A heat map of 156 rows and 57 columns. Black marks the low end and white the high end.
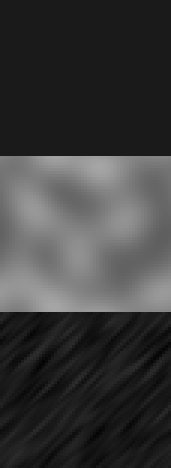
The table splits into 3 rows of 1 panel. Panel 1,1: very low, flat. Panel 2,1: middling, smooth. Panel 3,1: very low, slanting up to the right, faint in contrast.
